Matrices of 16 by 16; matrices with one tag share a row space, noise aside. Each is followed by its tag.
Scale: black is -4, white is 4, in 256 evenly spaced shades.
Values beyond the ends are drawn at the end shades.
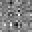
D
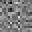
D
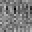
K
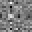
D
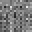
K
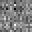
K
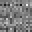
K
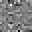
D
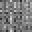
K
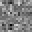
D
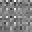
K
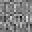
K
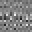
K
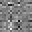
D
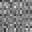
K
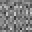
K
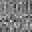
K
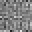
K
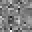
D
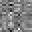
D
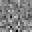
D
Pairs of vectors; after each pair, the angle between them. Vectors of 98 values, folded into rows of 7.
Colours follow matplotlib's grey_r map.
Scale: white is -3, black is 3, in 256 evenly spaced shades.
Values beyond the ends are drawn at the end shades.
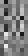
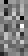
nearly parallel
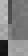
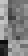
nearly parallel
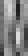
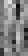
nearly parallel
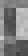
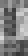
nearly parallel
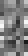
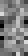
nearly opposite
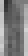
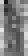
nearly parallel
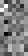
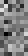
nearly parallel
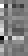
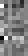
nearly parallel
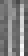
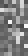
orthogonal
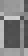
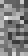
partly aligned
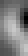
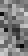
partly opposed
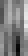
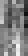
nearly opposite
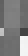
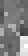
nearly parallel
